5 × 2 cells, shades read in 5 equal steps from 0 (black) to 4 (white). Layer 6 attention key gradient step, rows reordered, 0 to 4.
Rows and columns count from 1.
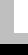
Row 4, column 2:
3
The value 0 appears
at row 5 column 1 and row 5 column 2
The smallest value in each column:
0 0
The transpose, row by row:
3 3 3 3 0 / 4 4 4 3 0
